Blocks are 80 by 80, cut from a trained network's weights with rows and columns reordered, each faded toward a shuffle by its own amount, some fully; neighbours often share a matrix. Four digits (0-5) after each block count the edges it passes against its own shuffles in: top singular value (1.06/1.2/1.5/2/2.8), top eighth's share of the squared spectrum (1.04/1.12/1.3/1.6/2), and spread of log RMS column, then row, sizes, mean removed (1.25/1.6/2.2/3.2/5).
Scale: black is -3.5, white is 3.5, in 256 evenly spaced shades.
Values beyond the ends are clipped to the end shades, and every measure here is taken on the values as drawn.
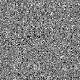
3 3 1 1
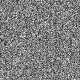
2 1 0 0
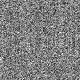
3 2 0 0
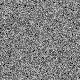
0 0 0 0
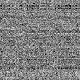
4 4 1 2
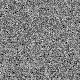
1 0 0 0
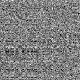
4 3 1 2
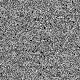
0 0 0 0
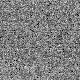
2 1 0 0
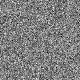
2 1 0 0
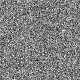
1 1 0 0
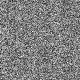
0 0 0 0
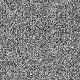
2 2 0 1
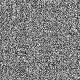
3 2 0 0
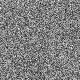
0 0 0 0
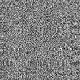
3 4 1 1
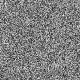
0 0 0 0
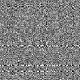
4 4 2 3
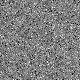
1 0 0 0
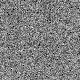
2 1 0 0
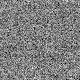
1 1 0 0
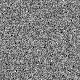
1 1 0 0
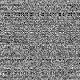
4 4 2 2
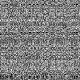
4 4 2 2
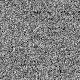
2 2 0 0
